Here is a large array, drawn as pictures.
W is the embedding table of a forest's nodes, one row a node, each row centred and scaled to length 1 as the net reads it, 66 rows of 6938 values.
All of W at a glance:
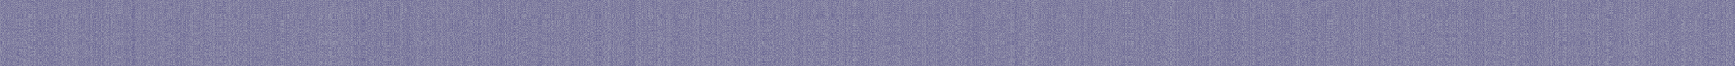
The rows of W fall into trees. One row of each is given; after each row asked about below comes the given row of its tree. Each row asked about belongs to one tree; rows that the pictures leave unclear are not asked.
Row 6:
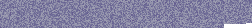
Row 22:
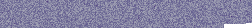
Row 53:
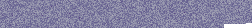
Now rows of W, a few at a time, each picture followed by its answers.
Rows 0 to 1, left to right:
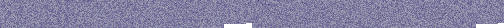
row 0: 22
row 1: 53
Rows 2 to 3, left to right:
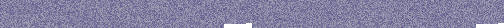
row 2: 6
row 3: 53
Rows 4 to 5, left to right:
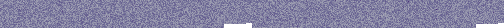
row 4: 6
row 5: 53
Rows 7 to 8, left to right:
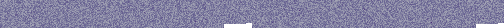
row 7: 22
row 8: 6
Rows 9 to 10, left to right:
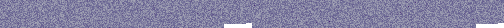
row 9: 22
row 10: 6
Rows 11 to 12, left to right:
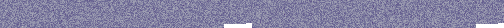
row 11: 22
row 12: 6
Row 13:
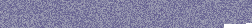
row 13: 6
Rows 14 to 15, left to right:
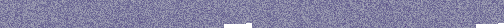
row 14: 22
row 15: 22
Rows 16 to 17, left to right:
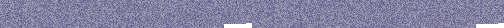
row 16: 22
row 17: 22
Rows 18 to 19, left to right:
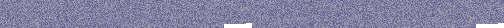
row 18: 22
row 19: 6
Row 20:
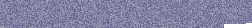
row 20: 53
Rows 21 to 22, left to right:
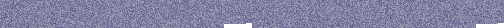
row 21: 53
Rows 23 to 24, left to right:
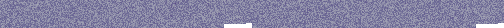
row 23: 53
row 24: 53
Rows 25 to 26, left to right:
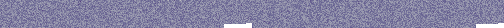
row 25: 53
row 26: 22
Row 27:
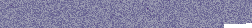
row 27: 6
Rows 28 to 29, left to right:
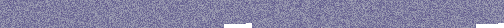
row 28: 53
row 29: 22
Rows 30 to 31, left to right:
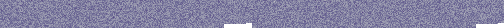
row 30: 53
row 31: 53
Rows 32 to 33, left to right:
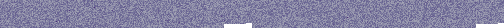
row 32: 22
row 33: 6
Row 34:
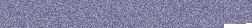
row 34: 6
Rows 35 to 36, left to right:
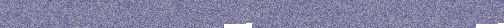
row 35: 22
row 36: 6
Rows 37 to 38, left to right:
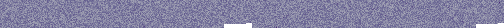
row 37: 22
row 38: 53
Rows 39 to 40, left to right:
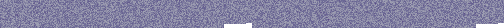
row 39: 22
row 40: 22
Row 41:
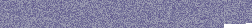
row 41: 6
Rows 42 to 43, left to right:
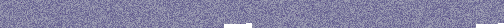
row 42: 6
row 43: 6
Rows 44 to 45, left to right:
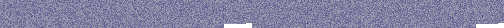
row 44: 6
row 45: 53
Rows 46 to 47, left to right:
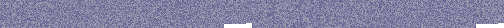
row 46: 53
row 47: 22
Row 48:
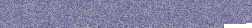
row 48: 22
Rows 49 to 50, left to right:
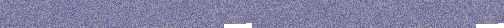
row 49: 53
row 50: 53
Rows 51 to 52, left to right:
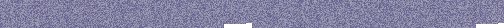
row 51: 22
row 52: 22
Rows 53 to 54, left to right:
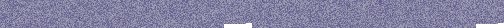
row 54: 22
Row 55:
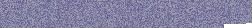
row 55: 22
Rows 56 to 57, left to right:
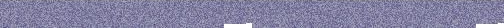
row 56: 6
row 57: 6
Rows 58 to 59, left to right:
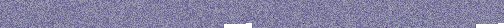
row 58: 53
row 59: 53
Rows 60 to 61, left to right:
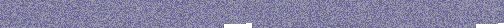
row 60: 53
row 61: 22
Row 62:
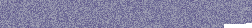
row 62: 22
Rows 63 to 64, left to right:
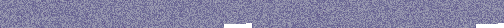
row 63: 6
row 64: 22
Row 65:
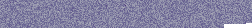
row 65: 53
